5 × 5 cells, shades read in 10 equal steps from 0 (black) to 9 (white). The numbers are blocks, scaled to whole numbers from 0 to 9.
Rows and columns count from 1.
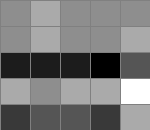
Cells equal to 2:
2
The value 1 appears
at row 3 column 1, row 3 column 2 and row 3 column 3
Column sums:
19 21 20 18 29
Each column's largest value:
6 6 6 6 9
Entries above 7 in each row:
0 0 0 1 0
